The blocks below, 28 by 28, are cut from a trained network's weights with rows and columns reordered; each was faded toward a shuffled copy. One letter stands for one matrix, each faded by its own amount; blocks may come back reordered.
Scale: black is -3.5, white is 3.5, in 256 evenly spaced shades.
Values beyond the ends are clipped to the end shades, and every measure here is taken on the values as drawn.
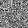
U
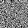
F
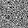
F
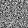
U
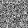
U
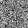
U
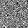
F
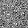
F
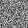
U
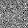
F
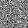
F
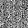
U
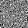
F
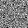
U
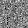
F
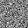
F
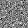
F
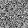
U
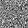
F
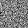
F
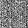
U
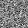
U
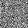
F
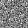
U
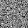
F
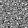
F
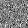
F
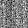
U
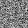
U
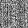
U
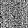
U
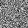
U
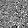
F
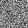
U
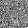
F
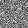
F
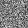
U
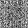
U
